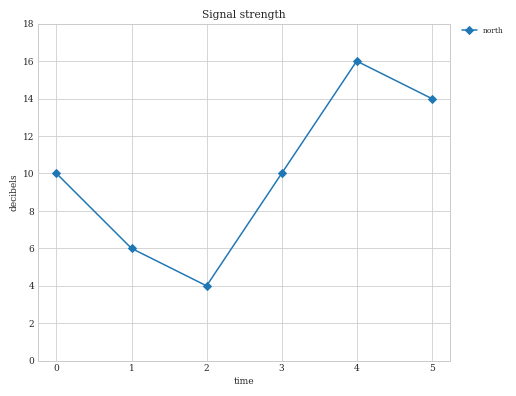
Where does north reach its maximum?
4
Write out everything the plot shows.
Title: Signal strength
x-axis: time, ticks 0 1 2 3 4 5
y-axis: decibels, ticks 0 2 4 6 8 10 12 14 16 18
Legend: north
Values:
north: 10 6 4 10 16 14
